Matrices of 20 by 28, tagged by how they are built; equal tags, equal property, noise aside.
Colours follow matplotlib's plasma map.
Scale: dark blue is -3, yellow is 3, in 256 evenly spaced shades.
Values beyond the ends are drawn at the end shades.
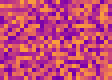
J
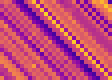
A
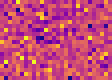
J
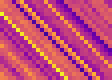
A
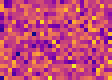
J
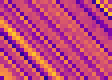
A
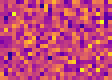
J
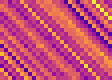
A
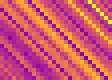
A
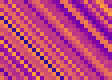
A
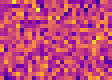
J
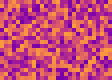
J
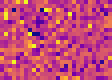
J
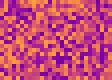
J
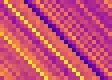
A
